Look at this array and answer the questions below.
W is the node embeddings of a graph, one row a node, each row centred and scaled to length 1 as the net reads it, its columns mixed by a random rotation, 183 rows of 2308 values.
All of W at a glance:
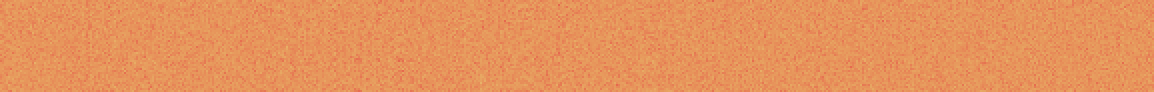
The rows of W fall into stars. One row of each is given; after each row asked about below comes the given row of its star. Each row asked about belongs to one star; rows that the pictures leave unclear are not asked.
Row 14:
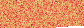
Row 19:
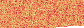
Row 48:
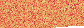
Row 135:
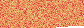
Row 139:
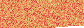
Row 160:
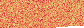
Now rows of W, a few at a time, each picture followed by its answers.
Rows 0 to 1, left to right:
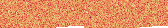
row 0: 135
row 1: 48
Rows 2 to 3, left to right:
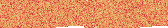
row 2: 160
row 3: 135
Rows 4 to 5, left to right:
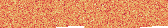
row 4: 160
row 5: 48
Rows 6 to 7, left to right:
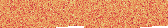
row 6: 135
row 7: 14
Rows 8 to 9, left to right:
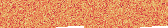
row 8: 48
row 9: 19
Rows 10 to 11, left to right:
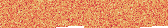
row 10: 14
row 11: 19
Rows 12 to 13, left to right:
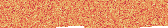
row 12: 160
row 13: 19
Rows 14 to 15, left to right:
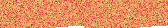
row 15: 19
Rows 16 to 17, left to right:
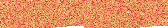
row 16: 48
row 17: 139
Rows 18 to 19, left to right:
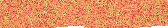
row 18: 139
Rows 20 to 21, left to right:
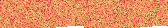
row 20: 160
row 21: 160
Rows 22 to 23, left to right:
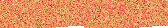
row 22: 135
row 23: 139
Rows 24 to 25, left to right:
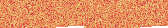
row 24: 160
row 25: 14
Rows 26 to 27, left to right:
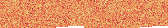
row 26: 160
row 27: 19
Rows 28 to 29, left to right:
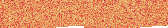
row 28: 135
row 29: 14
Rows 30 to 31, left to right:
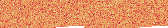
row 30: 135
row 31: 19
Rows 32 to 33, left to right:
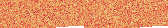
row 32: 139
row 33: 135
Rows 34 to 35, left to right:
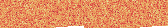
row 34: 19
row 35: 139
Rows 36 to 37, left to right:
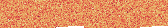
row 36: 14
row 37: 160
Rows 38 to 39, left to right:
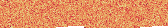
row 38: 135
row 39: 160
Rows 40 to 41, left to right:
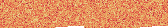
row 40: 19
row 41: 19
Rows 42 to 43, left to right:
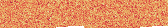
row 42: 19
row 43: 139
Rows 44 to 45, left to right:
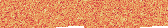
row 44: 19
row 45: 139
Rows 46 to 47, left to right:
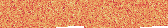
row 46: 160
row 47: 135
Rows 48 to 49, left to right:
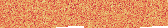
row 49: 139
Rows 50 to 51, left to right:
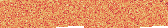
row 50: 139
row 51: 160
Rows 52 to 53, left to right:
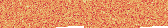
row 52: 19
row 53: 139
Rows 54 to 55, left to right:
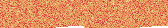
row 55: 48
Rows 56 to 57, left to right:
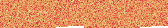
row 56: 139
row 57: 160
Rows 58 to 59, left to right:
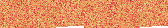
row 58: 139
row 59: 160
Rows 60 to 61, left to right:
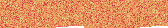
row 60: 14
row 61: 48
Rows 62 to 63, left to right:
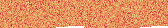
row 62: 135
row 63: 14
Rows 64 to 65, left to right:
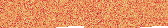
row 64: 135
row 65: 14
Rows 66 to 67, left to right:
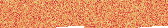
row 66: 14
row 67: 14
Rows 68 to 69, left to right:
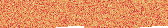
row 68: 135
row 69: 19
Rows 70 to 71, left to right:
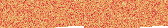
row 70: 48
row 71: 160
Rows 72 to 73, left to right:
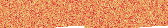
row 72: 14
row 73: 19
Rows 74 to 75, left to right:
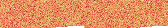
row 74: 48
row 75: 14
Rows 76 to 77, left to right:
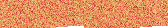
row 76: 19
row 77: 139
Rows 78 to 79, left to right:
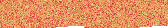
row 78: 14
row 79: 160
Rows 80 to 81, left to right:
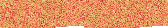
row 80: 139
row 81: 139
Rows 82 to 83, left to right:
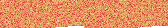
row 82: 135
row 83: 14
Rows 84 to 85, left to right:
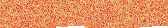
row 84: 160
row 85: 48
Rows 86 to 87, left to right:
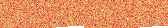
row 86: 139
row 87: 135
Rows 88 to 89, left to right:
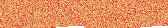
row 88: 160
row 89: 14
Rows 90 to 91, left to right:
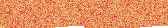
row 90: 48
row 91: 19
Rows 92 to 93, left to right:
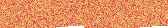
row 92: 14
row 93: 135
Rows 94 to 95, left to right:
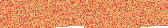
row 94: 19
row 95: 135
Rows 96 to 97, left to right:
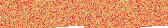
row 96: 14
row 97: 14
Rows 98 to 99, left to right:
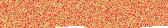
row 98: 160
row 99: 48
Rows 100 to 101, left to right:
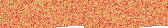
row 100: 14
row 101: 135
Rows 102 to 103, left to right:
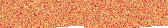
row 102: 14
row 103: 139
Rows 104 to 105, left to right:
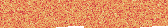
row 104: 48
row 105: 139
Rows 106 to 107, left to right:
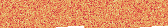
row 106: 19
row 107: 19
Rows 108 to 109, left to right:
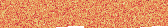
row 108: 19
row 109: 14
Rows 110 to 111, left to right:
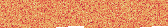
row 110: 160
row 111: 48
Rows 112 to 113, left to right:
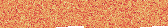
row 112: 14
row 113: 135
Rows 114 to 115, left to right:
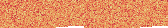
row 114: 139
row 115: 135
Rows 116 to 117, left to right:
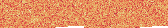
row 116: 139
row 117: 160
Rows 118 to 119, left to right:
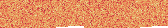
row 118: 160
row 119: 135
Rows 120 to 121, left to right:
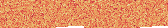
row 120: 48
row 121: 160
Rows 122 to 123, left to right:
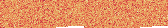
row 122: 160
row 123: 135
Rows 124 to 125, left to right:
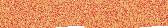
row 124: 135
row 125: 48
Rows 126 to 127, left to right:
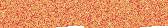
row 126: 48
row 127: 48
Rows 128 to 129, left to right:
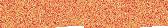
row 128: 139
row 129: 160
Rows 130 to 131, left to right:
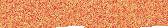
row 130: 48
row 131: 14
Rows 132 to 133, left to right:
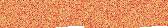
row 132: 135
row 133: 48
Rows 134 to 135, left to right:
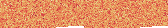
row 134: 139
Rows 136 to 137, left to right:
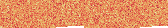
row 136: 48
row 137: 139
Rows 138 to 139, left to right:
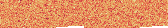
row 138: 14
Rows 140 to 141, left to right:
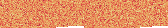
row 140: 135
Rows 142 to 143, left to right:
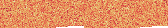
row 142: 135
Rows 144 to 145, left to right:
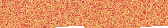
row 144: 19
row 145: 139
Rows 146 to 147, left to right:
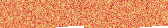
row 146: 48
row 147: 160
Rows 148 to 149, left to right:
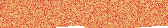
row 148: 160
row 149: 48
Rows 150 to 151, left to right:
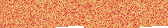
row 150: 14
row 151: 160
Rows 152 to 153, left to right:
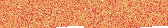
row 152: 160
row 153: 14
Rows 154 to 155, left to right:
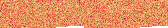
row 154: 160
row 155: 19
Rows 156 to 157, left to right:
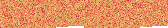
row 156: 160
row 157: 135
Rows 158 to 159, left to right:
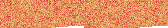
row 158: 19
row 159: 14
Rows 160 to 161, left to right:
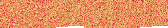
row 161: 135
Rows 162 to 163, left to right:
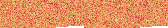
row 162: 19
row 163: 139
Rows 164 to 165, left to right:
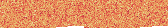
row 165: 160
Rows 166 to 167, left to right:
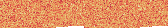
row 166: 139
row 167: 160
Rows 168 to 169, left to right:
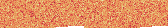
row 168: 48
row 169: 48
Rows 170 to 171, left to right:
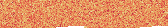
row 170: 14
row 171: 48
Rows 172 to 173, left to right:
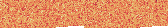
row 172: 139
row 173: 14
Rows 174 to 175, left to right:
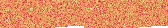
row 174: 48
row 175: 19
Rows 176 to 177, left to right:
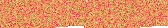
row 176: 135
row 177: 135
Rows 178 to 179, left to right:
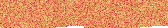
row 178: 48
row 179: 160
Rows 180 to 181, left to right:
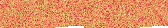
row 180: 135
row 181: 160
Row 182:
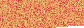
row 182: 139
